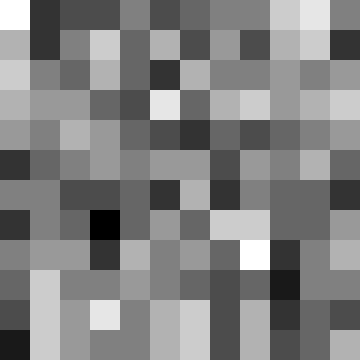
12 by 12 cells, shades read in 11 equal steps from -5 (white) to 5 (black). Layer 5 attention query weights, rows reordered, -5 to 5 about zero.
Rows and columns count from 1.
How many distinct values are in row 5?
6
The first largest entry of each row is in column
2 2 6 5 7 1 6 4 4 10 10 1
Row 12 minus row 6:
1 -4 -1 1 0 -1 -2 0 -1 2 3 -3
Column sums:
0 -4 0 2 4 -2 -3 7 -11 8 -7 -1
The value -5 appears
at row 1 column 1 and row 9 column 9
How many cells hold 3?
13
